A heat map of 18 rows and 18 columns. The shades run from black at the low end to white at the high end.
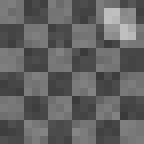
Average level on the scale: 40%. Roughest part: top right. Odd patch: higher, in the top right. Grain: checkered. Ninth with the highest average: top right.
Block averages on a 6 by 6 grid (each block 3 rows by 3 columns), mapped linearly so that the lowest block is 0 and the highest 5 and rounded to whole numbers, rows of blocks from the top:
3 0 3 0 5 2 | 0 3 0 3 2 5 | 3 0 3 0 3 0 | 0 3 0 3 0 3 | 3 0 3 0 3 0 | 0 3 0 3 0 3
